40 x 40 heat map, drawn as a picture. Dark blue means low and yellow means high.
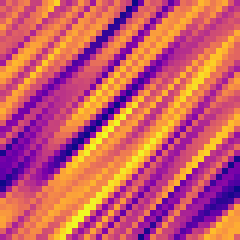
Slope: none. Grain: diagonal, up to the right. Odd rows or columns: none.
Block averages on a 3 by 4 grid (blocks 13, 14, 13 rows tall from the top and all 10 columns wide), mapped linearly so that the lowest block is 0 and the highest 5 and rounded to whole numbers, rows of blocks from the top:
4224 | 0343 | 2510
